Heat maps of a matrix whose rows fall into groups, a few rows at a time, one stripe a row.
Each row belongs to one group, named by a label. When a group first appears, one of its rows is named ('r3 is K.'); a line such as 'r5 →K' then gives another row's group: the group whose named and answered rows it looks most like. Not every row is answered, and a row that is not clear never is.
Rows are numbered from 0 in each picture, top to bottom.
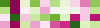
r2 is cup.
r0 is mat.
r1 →mat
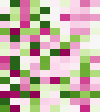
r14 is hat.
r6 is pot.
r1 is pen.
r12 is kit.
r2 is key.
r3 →pen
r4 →mat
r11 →hat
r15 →mat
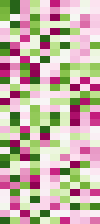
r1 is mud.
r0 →mud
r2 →hat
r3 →kit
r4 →hat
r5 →pen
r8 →pen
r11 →hat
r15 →pot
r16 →cup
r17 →cup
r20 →mat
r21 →kit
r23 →pot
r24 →hat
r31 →key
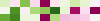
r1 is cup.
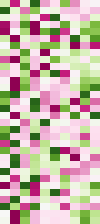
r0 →pot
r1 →key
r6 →cup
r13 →mud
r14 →pot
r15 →hat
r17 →pen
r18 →mud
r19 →hat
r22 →cup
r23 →kit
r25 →pot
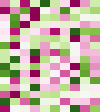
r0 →pen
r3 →kit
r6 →mat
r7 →hat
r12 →pot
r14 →key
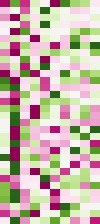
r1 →pen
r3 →pen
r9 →pen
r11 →mat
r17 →kit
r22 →mat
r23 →cup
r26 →mat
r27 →mud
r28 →mud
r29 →hat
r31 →cup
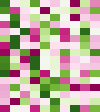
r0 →pot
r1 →mat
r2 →cup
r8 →key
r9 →key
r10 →mat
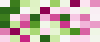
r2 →hat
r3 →key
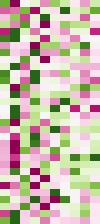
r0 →mat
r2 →pen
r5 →mud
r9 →kit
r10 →hat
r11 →key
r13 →kit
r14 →hat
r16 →kit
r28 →hat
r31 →mud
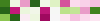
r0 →key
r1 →mat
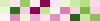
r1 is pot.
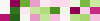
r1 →cup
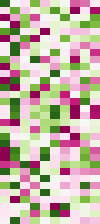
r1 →cup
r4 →mud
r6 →kit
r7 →cup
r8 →pot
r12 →mat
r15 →cup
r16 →cup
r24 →key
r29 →hat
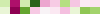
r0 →pot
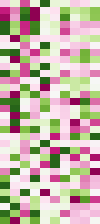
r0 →pen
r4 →key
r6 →pen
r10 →key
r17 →cup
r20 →pen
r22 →cup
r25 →hat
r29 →kit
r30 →key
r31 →mat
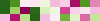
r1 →key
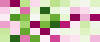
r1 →pen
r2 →cup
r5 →mud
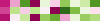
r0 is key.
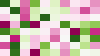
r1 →kit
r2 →pen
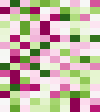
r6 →pen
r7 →pot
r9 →key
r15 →cup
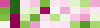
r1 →mud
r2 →mat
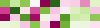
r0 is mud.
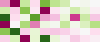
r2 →pot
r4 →mud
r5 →pen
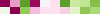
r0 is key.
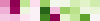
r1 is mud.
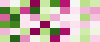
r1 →key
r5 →mud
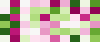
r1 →cup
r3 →mud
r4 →mat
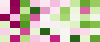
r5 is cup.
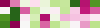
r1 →kit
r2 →mud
